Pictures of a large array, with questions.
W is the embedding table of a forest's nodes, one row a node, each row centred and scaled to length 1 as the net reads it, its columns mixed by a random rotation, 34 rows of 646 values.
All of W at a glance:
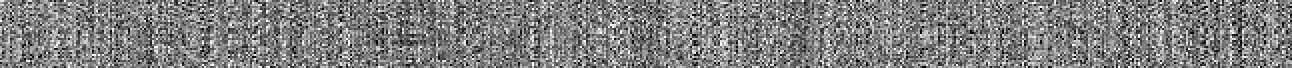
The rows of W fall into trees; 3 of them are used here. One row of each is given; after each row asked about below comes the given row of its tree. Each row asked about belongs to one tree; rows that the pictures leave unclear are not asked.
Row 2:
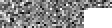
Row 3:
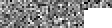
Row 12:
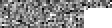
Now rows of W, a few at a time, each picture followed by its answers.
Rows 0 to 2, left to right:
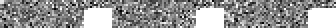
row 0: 2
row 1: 12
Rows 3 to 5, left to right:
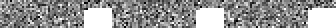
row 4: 12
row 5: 2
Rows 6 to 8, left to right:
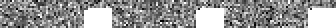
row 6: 3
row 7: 12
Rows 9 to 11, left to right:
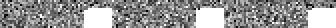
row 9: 3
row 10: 2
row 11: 12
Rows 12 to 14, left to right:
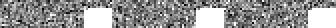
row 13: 2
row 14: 3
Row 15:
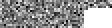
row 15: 3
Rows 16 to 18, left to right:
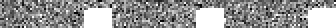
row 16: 3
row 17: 12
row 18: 12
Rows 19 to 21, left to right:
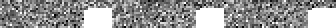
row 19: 3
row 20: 12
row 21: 12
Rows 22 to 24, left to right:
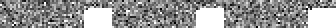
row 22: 12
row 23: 3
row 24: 2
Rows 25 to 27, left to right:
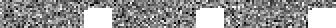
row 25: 3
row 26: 3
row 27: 12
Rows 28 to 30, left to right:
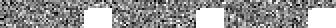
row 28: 3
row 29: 12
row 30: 2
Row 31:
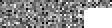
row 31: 12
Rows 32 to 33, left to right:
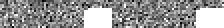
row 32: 12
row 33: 2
